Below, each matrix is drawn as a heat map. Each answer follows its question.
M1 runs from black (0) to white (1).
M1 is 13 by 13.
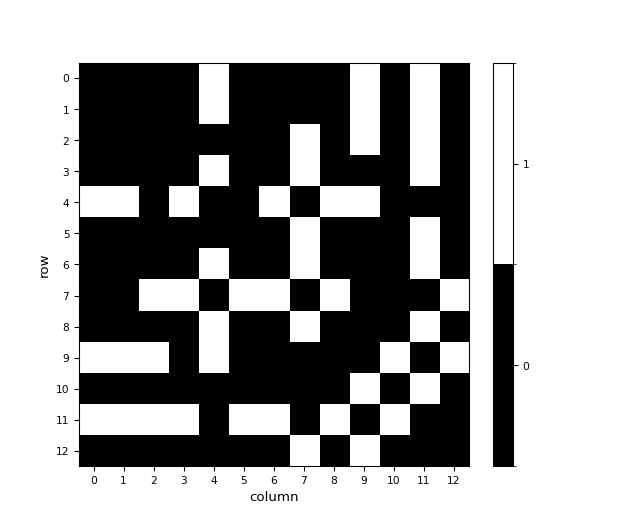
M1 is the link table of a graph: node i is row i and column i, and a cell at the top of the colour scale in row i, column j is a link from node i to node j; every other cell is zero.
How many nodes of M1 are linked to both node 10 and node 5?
1
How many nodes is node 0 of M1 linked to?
3
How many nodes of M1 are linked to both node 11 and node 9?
4
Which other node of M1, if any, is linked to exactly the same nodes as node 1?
node 0
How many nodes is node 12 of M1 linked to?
2
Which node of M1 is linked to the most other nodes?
node 11
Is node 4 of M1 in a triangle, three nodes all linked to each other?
yes
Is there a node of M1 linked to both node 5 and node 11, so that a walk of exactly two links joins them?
no
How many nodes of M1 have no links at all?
0
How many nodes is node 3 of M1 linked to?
3
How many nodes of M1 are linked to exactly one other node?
0
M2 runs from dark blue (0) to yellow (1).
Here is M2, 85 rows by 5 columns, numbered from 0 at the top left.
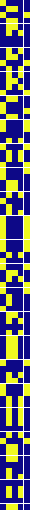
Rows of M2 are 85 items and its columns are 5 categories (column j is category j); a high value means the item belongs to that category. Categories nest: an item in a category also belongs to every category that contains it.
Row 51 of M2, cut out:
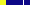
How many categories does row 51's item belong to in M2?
1
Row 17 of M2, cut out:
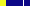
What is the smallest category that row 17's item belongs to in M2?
0
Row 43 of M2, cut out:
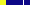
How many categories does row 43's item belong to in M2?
1
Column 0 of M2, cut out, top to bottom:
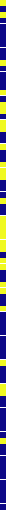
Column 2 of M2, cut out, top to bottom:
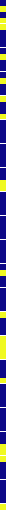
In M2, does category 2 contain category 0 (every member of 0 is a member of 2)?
no
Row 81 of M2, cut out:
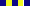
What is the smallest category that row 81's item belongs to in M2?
3
